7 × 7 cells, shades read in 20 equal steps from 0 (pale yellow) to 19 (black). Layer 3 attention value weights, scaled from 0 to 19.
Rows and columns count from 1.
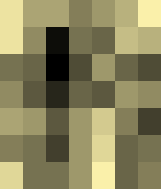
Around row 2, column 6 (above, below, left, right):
5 11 11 5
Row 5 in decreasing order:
14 12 9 7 7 6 3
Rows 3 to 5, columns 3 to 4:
19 13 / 16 11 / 12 7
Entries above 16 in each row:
0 1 1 0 0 0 0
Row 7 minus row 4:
-6 -2 -6 -4 -12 4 1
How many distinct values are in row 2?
7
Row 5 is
6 7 12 7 3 9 14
